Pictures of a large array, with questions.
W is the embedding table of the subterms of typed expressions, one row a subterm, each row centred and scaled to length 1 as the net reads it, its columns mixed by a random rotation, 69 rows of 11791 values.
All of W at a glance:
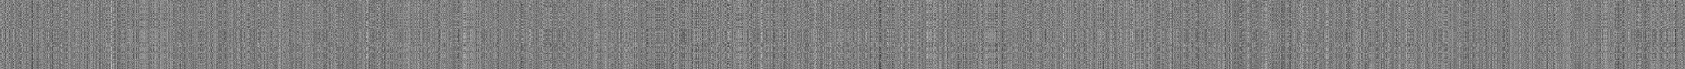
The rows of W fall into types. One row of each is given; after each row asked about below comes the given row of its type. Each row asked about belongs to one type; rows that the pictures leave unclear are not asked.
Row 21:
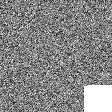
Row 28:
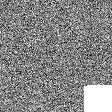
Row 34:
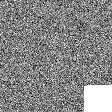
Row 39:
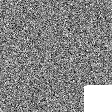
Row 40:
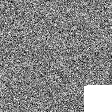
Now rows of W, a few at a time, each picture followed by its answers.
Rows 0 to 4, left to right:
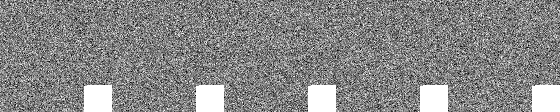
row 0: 34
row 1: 39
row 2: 40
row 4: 28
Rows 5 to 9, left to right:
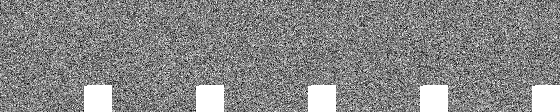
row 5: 40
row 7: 28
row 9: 28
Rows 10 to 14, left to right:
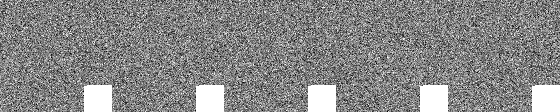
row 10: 39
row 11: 21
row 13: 21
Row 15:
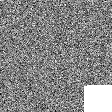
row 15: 39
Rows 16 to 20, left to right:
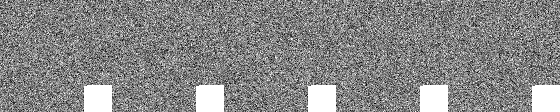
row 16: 21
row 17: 28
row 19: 39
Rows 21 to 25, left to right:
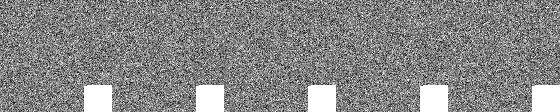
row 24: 21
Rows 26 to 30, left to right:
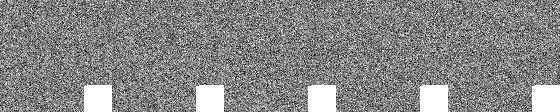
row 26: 39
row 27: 21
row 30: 40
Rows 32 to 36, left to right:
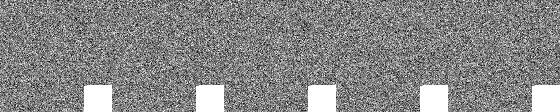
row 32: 34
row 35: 40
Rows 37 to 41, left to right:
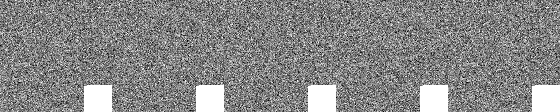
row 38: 34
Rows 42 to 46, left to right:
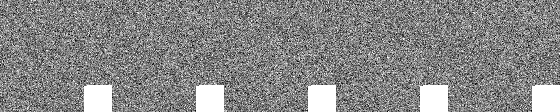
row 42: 40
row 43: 40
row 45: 21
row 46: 40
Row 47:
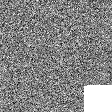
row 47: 28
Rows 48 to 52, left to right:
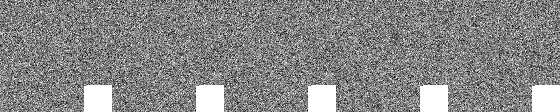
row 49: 21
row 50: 21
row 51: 21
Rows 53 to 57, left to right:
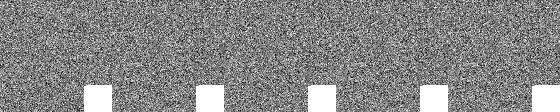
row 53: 40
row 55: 39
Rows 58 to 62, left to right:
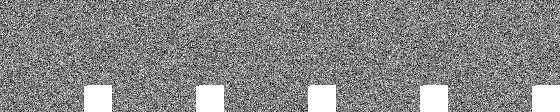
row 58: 21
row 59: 28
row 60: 40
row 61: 28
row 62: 21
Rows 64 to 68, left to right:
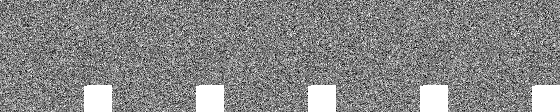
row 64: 28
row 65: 28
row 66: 39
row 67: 28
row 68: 39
